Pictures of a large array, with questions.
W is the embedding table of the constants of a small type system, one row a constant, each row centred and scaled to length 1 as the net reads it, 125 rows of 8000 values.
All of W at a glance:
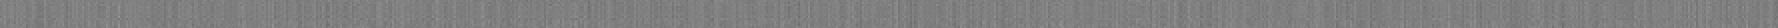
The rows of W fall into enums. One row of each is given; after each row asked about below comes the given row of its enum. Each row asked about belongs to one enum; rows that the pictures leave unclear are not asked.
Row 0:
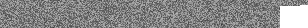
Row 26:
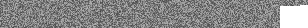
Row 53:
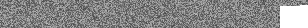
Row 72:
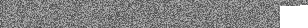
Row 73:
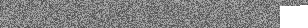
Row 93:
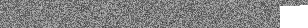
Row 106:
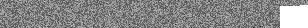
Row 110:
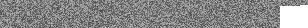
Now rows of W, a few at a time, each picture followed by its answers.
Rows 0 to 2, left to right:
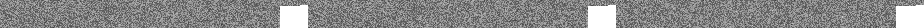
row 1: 0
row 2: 106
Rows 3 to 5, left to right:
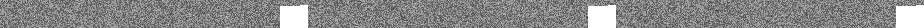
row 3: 106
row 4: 53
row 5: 110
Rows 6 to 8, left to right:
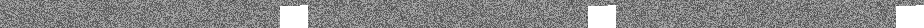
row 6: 0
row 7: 53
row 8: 93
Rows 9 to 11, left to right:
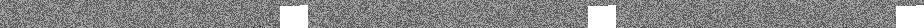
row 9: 106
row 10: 110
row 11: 73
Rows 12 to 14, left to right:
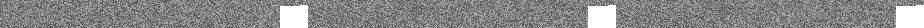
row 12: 26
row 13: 0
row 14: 0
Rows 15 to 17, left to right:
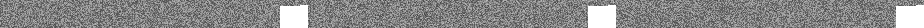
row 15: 26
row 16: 72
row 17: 0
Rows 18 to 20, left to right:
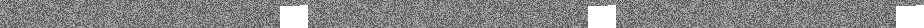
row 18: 106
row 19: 106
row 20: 106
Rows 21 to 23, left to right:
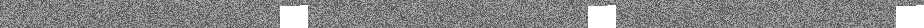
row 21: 73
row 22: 53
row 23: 0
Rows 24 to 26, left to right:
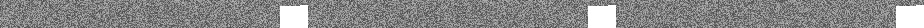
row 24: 73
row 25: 73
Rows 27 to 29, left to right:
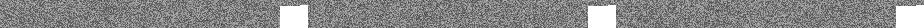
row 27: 0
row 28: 72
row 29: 110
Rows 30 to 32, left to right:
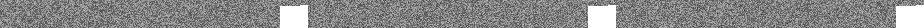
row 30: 110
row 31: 72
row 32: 93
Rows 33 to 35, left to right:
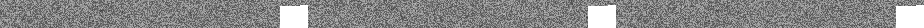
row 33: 110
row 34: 53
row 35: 110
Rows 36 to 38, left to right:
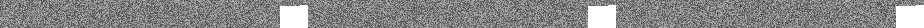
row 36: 73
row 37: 0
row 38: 93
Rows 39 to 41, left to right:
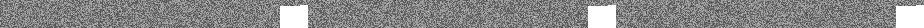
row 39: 26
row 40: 106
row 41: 110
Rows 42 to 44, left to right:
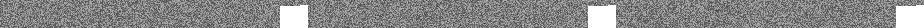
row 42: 26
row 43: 72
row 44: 110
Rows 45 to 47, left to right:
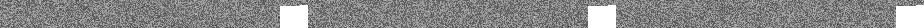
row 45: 53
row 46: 106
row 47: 0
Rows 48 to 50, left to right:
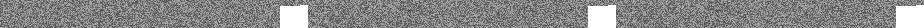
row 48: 26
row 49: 110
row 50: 110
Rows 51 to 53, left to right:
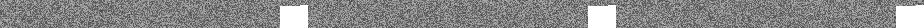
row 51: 110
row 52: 73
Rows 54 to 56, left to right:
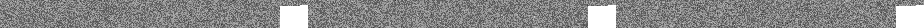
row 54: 0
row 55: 106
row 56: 93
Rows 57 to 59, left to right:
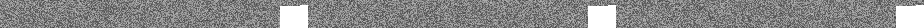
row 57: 0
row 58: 73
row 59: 53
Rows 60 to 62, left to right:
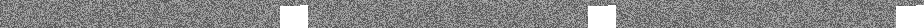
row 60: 26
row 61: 73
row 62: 0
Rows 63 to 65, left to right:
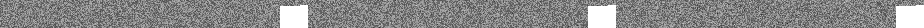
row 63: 26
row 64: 106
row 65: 93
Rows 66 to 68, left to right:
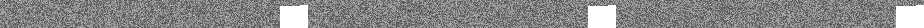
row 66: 106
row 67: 110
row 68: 0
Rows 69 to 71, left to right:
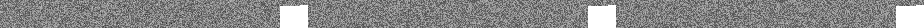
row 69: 93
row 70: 26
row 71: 26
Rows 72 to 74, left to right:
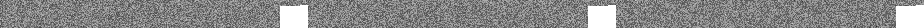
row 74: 106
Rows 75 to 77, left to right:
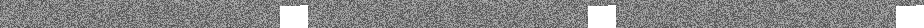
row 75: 73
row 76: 73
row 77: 26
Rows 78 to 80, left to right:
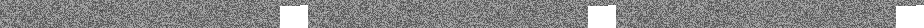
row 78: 110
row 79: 110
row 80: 110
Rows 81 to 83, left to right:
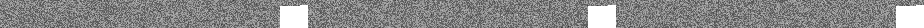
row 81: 0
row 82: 106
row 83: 26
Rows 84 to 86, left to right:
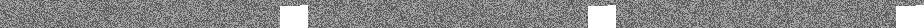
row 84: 0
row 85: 53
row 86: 106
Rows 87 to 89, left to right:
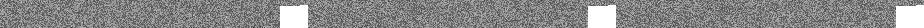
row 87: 106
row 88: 0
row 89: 0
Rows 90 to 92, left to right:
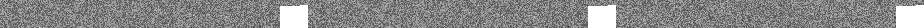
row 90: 106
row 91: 106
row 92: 53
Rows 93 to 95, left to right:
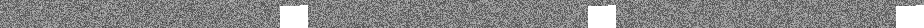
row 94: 26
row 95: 106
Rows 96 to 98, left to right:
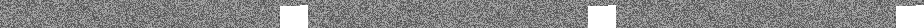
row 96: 53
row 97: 110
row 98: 53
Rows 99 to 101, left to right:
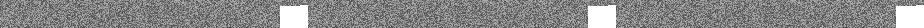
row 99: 73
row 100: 73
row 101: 73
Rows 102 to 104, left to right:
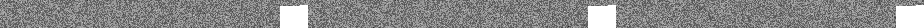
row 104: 53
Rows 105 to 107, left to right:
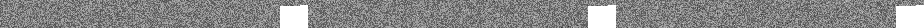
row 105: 26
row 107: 93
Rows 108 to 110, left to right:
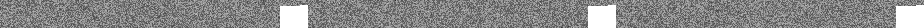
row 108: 53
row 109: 106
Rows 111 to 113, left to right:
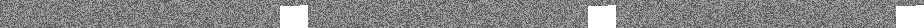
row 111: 26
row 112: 26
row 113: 73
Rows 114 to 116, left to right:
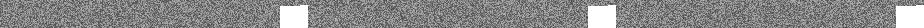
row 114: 26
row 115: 53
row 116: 73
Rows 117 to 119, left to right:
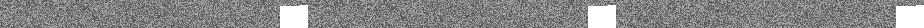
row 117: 53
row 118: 53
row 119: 110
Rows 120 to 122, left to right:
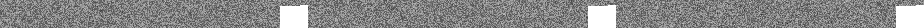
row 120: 110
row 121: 53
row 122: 93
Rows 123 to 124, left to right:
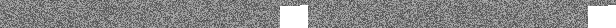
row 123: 0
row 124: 73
